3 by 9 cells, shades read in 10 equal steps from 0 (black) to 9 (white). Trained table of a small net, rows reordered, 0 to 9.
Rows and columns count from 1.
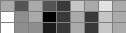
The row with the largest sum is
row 1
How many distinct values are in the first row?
5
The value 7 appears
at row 1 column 6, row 2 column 8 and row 3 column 8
